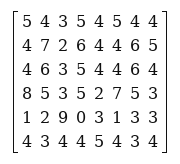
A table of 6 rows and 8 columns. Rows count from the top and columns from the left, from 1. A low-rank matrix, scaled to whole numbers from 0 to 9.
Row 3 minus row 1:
-1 2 0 0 0 -1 2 0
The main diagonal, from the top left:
5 7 3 5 3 4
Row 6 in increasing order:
3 3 4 4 4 4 4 5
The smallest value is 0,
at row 5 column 4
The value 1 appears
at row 5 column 1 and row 5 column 6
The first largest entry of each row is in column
1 2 2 1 3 5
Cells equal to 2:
3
